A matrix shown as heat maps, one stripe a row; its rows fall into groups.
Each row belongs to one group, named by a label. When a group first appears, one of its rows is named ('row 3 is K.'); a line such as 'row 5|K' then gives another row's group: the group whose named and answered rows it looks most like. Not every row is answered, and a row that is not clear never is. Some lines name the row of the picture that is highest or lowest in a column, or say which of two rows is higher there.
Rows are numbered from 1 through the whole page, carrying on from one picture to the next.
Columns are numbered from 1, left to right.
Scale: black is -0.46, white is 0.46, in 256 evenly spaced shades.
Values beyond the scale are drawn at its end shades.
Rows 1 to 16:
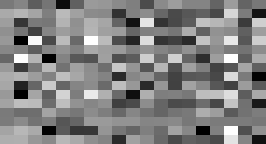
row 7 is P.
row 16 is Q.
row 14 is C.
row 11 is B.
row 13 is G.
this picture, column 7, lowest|15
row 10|G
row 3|B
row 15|P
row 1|C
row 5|B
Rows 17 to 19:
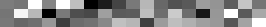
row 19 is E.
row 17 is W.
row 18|P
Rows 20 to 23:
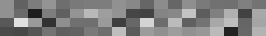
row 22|P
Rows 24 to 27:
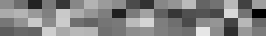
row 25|Q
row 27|G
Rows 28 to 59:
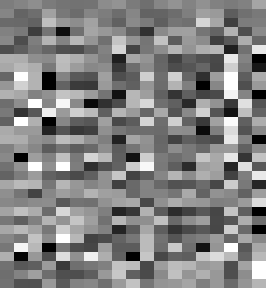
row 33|E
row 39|W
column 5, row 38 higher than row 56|No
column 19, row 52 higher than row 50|No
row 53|Q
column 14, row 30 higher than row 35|Yes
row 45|B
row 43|Q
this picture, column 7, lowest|39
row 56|B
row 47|E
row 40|G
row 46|W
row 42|P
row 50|E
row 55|P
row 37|P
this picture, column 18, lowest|45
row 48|Q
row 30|G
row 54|W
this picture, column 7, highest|56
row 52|G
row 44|P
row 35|Q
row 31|C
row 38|Q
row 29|G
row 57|E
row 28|E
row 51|Q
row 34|Q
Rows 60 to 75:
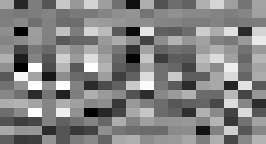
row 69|W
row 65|B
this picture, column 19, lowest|71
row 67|B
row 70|C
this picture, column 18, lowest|63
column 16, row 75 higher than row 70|Yes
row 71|Q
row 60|B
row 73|E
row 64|E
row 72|W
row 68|P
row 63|B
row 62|C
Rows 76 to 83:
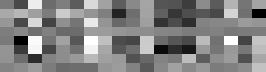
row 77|Q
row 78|B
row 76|B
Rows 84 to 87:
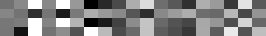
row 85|C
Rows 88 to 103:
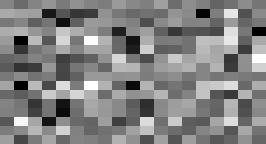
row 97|B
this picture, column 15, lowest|89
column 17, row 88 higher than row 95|Yes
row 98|G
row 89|P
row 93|B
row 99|C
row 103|G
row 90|C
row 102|W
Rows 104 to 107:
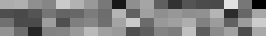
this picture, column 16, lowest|104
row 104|Q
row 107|C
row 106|E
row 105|E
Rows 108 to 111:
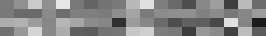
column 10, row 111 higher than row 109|Yes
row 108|W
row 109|E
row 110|Q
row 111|W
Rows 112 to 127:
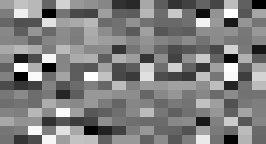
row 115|B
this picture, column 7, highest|120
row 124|W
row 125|P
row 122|C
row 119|P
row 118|G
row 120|B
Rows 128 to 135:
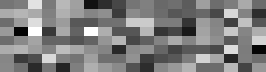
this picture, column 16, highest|134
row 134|G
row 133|Q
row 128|W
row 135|C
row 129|Q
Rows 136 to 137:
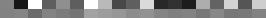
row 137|C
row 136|B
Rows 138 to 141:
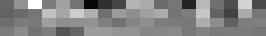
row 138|W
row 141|C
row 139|G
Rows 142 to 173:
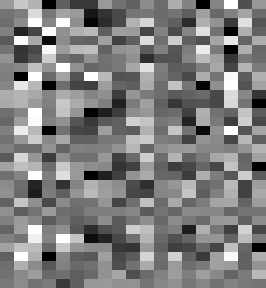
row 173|C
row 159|P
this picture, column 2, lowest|150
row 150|B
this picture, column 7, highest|150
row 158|E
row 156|P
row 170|P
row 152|Q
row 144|W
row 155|W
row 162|C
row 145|G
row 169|Q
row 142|P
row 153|Q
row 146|P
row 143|W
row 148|G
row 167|W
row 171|P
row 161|W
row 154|W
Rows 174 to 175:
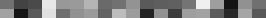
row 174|G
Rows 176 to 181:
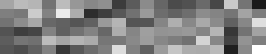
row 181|E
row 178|E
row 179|E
